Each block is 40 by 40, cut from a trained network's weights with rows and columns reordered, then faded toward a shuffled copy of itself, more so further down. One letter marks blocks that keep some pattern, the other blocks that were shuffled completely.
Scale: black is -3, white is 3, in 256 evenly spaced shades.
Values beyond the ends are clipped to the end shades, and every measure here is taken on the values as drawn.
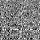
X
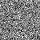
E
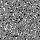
E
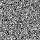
E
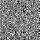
X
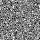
E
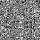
X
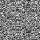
X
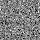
E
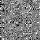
X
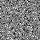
E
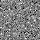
E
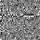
X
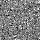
E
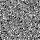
E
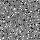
E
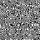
X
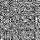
X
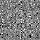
X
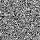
E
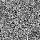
E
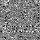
X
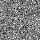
E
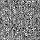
X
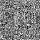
X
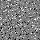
E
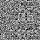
X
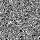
E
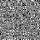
X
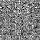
X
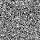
E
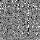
X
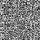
X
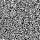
E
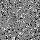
E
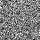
E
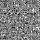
X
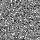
E
